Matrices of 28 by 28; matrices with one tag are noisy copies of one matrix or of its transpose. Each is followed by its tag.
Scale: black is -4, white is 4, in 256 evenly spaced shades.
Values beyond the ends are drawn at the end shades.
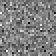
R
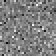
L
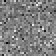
L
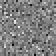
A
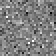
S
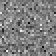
R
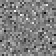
A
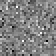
S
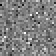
L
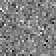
S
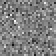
A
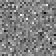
A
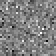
S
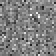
L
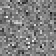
S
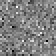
S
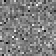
L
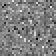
R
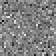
A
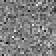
L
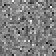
R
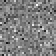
L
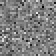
L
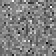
R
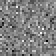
S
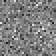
L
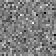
A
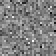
S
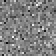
L
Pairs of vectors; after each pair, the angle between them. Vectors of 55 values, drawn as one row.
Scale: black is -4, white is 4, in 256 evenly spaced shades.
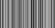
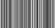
nearly opposite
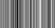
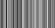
partly aligned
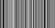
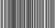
nearly opposite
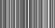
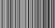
nearly opposite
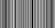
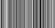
partly opposed
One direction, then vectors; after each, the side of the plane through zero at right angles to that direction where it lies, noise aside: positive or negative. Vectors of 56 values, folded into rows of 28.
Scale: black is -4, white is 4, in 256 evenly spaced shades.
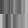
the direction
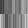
positive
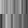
negative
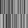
positive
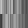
negative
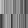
negative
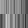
negative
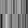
negative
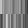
negative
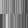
negative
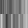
positive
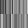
positive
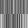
positive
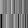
negative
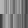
negative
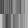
positive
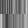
positive
